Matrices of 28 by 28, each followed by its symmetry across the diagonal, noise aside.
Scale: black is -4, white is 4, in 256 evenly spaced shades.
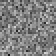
neither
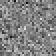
neither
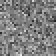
antisymmetric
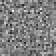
antisymmetric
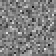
antisymmetric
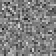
antisymmetric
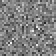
neither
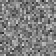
neither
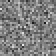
antisymmetric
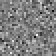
antisymmetric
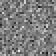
neither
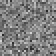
neither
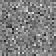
antisymmetric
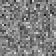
neither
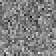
neither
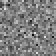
antisymmetric
